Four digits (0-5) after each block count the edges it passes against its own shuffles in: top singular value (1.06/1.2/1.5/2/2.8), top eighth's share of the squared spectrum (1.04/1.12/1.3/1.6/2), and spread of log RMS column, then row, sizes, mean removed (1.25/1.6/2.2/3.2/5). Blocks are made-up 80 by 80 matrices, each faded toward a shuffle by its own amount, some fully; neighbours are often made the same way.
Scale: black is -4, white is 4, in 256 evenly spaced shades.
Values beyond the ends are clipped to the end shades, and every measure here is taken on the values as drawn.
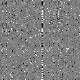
4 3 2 1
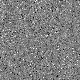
1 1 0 0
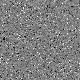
1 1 0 0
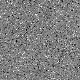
0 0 0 0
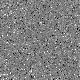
1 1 0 0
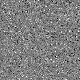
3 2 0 1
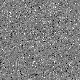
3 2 1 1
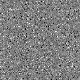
3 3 1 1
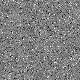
2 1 0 0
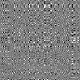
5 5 3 3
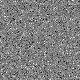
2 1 0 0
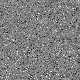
1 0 0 0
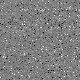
1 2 1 1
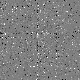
2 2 1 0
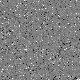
1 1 1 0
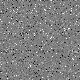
2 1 0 0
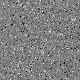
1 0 0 0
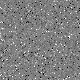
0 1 0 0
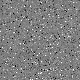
2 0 0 0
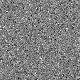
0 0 0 0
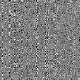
4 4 3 1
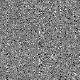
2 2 2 1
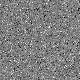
0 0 0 0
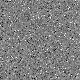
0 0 0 0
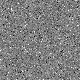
0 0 0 0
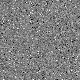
0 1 0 0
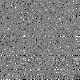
4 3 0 2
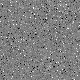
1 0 0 0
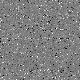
2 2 0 1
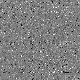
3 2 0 1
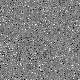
2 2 0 0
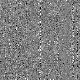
2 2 3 0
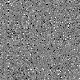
3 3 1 1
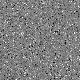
2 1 0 0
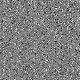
3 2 1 0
